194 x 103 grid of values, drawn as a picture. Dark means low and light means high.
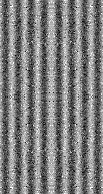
Seam: none. Mirror symmetry: left to right and top to bottom. Stripes: upright, repeating 8 times.
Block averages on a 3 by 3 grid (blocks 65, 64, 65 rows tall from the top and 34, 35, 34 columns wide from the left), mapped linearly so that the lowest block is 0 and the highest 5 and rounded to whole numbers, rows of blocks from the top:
0 5 0 / 0 5 0 / 0 5 0
